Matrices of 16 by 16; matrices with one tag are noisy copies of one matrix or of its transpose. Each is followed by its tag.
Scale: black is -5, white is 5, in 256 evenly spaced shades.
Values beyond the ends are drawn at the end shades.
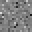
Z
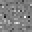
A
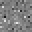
A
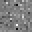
A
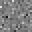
Z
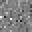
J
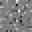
J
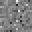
J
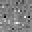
A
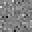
Z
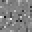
J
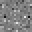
A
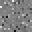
Z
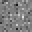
A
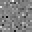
Z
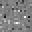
A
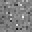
A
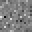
J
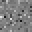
J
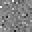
Z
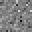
J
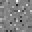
J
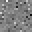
Z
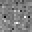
A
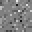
J
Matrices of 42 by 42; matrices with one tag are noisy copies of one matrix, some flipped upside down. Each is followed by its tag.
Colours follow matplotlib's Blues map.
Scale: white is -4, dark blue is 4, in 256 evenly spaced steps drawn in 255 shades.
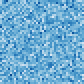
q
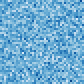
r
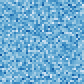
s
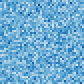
r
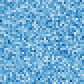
r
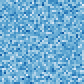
s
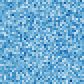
r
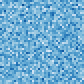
s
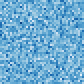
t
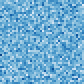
s
